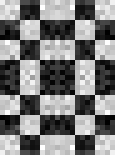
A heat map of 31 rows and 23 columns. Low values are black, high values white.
Grain: checkered. Histogram: two levels. Mirror symmetry: left to right and top to bottom.
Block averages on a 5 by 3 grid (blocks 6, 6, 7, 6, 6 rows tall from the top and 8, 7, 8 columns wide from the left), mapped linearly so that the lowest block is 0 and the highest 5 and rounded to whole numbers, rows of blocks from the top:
454
454
404
454
454
